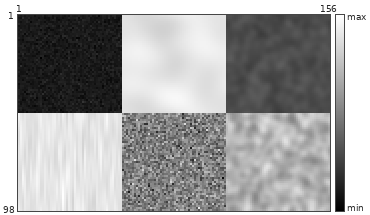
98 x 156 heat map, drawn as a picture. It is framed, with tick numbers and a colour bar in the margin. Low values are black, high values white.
The table splits into 2 rows of 3 panels. Panel 1,1: very low, fine-grained, faint in contrast. Panel 1,2: very high, smooth, faint in contrast. Panel 1,3: low, blotchy, faint in contrast. Panel 2,1: very high, streaked downward, faint in contrast. Panel 2,2: middling, fine-grained, strong in contrast. Panel 2,3: high, blotchy.
